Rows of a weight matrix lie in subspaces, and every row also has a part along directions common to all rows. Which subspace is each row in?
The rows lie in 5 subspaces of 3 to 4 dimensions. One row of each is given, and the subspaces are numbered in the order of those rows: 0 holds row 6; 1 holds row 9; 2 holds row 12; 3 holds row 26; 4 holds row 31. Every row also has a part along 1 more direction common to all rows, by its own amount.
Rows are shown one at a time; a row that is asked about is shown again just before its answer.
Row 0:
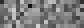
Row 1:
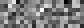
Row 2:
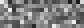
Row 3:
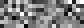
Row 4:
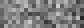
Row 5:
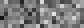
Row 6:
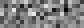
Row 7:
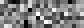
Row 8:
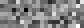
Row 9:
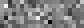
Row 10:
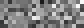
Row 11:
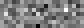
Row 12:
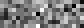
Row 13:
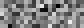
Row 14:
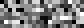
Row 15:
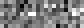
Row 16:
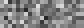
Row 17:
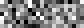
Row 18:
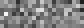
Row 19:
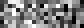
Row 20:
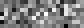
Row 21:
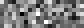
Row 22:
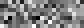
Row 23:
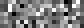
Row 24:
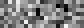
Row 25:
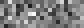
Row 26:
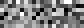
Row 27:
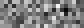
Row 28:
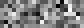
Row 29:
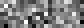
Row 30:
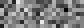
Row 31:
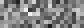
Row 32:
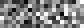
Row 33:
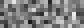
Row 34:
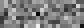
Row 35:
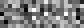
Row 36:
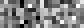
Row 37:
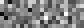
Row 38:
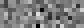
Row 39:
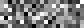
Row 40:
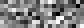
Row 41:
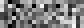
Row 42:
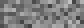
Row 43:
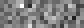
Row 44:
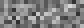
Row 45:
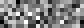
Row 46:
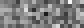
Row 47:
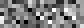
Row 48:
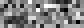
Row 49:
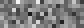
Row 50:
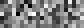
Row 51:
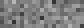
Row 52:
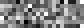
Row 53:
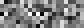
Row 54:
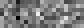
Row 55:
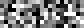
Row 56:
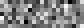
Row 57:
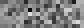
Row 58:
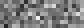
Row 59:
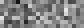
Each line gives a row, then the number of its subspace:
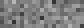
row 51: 3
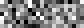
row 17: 0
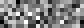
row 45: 4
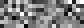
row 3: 3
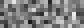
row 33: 4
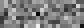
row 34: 2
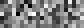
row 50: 0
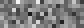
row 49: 4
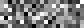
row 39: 1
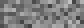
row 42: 3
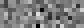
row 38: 2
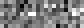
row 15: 0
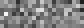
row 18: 3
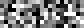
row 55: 3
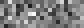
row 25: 0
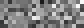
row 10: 1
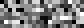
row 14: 1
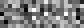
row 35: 4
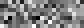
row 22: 1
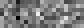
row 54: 3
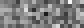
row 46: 4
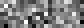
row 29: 4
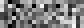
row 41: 2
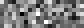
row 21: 4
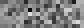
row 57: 0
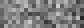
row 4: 0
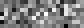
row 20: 3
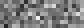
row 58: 0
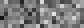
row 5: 2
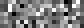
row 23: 3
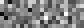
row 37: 2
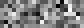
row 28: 3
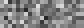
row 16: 3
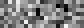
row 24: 3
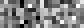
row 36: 2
